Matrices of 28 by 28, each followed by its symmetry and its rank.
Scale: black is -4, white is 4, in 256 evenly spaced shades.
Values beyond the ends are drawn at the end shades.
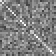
symmetric, full rank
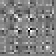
symmetric, rank three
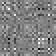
symmetric, rank three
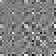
symmetric, rank three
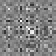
symmetric, rank three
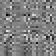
neither, rank three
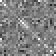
symmetric, rank five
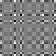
symmetric, rank one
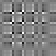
symmetric, rank one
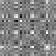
symmetric, rank three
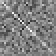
symmetric, rank five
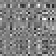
neither, rank three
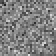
symmetric, full rank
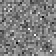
symmetric, full rank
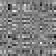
neither, rank three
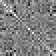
symmetric, rank five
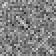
symmetric, full rank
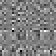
neither, rank three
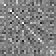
symmetric, rank five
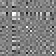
symmetric, rank three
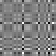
symmetric, rank one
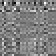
neither, rank three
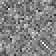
symmetric, full rank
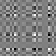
symmetric, rank one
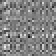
neither, rank three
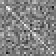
symmetric, rank five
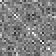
symmetric, rank five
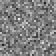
symmetric, full rank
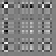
symmetric, rank one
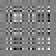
symmetric, rank one
